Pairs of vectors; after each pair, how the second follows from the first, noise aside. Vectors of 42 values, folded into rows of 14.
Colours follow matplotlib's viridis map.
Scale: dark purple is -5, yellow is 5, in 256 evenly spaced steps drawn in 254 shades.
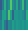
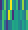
scaled up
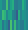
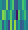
scaled up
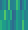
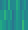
shrunk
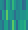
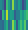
scaled up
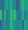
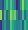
scaled up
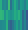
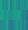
shrunk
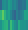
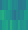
shrunk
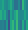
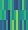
scaled up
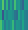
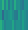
shrunk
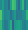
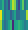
scaled up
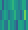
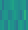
shrunk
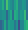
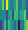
scaled up
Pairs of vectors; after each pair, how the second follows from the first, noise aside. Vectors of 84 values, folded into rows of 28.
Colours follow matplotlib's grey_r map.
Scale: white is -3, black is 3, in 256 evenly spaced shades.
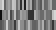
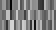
wrapped around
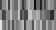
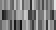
reversed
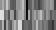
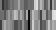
reversed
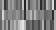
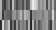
reversed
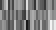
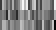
wrapped around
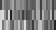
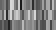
wrapped around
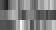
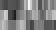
wrapped around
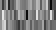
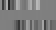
partly zeroed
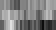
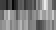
reversed
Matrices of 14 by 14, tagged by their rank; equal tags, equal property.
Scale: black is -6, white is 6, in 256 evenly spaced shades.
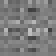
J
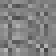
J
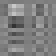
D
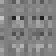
J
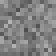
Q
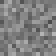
Q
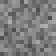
Q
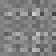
J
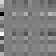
D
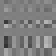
D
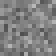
Q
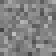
Q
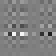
D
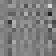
J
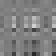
D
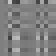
D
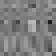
J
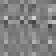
J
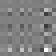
D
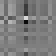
D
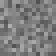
Q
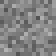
Q
